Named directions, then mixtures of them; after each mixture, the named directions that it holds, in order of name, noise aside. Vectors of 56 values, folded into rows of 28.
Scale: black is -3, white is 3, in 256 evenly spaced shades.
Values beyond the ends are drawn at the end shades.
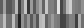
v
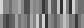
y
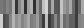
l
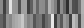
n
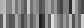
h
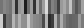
l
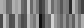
h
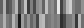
v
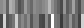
h, n, v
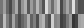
h, v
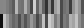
l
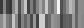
v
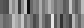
n, v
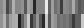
h, l, v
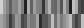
h, y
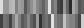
h, n, y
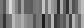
l, n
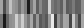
n, y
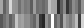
h, n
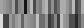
l, y
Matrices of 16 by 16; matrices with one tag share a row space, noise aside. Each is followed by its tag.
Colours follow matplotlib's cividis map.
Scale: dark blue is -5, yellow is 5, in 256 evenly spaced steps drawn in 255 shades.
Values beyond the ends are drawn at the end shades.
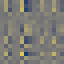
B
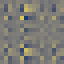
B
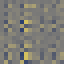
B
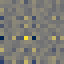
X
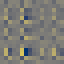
B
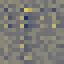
B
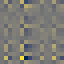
B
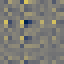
B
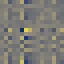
B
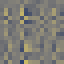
B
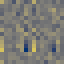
X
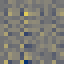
B
